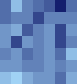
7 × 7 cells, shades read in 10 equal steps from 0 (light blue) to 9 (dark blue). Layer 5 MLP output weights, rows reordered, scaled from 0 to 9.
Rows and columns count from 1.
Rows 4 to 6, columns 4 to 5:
4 3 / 4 3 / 4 3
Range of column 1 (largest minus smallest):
4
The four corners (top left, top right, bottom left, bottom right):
5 5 1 2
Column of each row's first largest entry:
6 4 6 2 3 3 6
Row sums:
35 32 28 31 25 24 16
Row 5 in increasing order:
1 3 3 4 4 5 5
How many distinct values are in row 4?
3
